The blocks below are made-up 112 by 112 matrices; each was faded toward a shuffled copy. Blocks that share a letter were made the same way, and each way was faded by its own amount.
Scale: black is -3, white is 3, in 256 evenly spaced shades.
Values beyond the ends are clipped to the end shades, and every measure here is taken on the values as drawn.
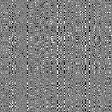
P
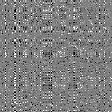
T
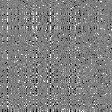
T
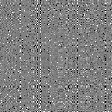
T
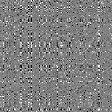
T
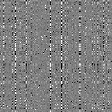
P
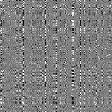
P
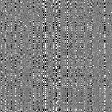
P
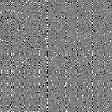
T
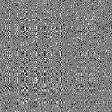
T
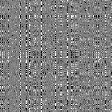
P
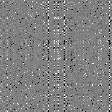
T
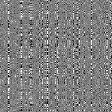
P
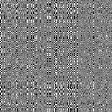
P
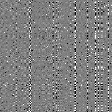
P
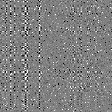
T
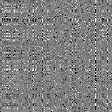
T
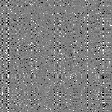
T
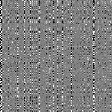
P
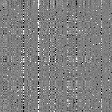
P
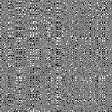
T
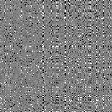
T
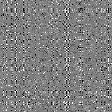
T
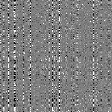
P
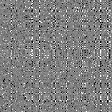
T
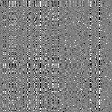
P
